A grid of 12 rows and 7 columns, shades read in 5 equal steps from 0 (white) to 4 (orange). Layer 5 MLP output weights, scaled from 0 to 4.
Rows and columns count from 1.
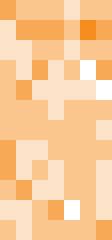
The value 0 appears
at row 4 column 6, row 5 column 7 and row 11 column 5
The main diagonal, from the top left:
3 3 2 1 1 2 1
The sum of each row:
14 19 11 12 9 13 13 13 12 12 10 14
